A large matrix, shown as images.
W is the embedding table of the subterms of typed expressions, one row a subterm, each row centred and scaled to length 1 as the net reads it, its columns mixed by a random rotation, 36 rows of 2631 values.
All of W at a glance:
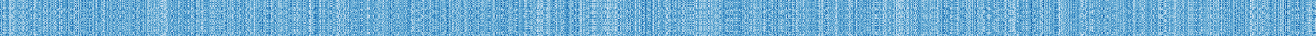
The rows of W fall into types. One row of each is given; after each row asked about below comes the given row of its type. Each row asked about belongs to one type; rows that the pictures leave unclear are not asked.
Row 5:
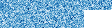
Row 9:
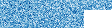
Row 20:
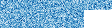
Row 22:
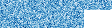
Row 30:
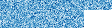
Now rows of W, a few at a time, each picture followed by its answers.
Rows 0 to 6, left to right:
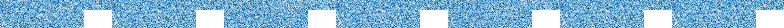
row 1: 5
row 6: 5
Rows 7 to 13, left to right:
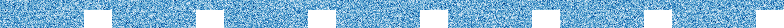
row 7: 30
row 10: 20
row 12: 30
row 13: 5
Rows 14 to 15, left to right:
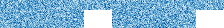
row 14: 20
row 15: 9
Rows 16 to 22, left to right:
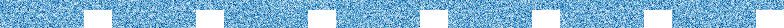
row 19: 30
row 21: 5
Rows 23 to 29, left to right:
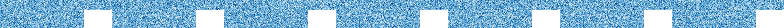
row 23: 22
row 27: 30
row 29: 30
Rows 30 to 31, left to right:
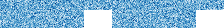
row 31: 20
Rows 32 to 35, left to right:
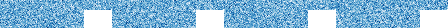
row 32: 9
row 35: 5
